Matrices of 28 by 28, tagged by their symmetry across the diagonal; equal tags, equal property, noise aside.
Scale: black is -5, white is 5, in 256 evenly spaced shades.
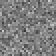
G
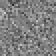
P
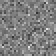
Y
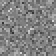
Y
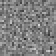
P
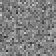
G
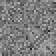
Y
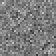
Y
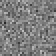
G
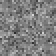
P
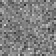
P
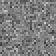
G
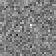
G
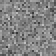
Y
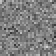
G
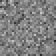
Y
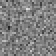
P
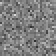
G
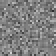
P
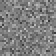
G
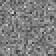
Y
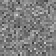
G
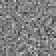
P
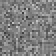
P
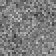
Y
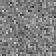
P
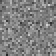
G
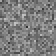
Y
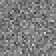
Y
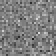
P
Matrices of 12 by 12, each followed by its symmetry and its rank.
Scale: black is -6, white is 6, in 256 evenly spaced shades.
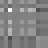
symmetric, rank one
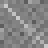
symmetric, full rank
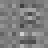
neither, rank two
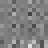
neither, rank two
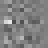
neither, rank two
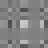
symmetric, rank one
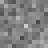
symmetric, full rank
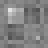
symmetric, rank two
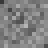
symmetric, full rank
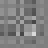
symmetric, rank one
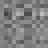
neither, rank two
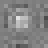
symmetric, rank two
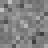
symmetric, full rank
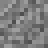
symmetric, full rank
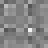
symmetric, rank two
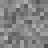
neither, full rank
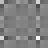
symmetric, rank one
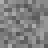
neither, full rank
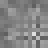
symmetric, rank two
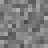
neither, full rank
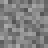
neither, full rank
